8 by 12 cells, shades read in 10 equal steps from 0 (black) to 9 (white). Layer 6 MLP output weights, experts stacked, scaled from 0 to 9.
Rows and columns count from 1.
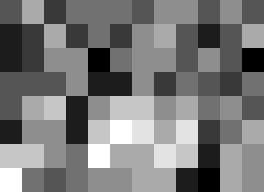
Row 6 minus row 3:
0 3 0 -4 7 5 3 1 5 -3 1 6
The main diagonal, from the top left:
3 2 5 5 5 9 6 6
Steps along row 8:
down down up up same up same down down up down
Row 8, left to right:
9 4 3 4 5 5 6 6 1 0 6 5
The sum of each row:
47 41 38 36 59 62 71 54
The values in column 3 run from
2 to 7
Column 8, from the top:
5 6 5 2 5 6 8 6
